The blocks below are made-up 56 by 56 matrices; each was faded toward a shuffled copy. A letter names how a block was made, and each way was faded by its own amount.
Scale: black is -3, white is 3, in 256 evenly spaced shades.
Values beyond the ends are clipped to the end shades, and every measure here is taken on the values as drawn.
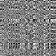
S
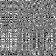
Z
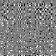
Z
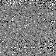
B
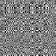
S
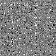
B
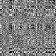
S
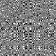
Z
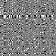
Z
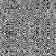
Z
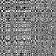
S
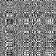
S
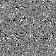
B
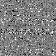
B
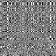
S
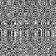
S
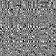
Z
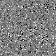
B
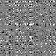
Z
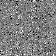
B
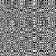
S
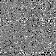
B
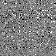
B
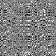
Z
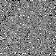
B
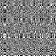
S
